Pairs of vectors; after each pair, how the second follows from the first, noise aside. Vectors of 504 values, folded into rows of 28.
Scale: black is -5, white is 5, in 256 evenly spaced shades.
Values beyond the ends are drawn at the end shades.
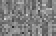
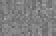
shrunk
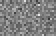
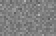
shrunk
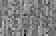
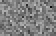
shuffled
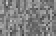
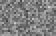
shuffled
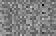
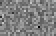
shuffled
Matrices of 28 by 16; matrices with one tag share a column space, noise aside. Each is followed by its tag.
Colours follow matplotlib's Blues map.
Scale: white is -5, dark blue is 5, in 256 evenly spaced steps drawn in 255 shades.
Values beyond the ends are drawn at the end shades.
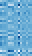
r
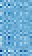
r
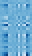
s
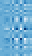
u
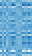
r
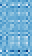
r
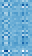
r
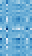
u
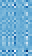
r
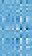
u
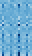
s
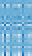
s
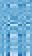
s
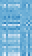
s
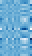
u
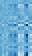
s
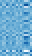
r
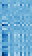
s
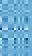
u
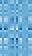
u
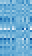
u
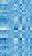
u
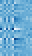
u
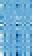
s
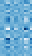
u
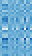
u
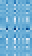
u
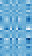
u
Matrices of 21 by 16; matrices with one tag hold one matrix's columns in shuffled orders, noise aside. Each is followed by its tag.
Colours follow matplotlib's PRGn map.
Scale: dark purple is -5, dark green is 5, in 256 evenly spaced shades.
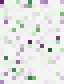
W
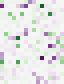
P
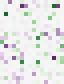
P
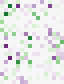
P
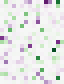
W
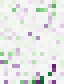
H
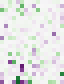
H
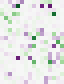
P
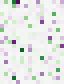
W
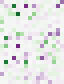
P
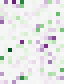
W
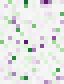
W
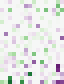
H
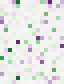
W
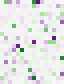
W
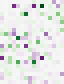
P
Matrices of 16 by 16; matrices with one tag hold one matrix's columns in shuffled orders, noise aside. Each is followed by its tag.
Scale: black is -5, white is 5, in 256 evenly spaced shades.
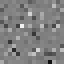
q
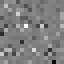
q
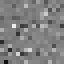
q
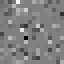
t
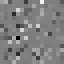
t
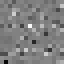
q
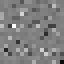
q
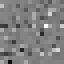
q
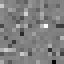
q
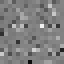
q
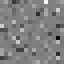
t
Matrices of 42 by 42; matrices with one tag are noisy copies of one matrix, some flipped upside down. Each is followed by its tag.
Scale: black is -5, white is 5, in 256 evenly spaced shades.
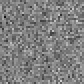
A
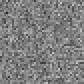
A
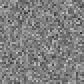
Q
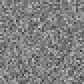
Q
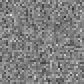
A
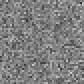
A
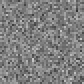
Q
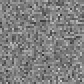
A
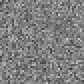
A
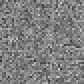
A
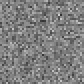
A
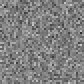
Q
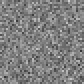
Q
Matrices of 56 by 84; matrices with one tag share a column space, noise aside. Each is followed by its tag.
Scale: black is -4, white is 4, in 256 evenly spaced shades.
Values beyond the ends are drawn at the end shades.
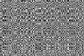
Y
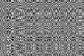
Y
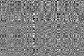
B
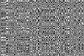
Y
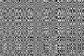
Y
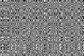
Y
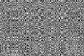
Y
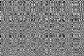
B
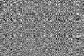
B
